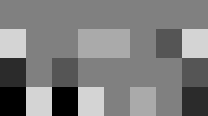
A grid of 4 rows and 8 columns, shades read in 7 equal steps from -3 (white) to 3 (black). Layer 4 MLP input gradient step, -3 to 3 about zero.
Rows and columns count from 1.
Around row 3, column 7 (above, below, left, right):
1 0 0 1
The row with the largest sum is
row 3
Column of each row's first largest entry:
1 7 1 1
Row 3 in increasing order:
0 0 0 0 0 1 1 2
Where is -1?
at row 2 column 4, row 2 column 5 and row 4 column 6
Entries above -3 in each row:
8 8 8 8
